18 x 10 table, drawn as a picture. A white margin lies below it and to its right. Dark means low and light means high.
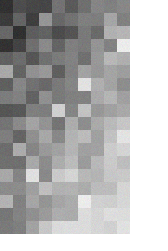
Odd rows or columns: none. Slope: up to the bottom right. Calmest part: bottom right. Ninth with the lowest average: top left.
